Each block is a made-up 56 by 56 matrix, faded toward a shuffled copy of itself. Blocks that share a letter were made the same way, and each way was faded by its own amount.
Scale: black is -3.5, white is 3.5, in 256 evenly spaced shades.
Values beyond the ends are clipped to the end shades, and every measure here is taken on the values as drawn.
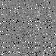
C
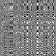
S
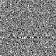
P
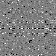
C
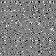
C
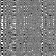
S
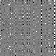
S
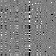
S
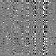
S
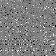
C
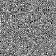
P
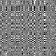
S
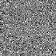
P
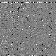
C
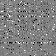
C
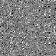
P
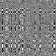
S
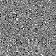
P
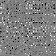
C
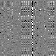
S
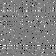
C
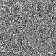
P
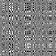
S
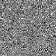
P
